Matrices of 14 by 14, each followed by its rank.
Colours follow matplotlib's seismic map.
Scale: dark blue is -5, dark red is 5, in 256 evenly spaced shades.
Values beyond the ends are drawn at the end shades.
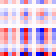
one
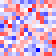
full rank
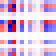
one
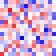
full rank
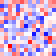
full rank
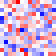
full rank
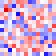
full rank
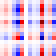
one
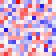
full rank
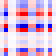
one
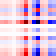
one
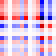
one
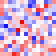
full rank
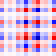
one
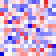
full rank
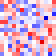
full rank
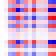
one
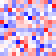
full rank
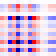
one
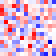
full rank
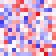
full rank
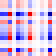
one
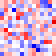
full rank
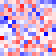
full rank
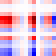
one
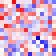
full rank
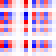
one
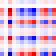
one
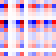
one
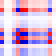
one
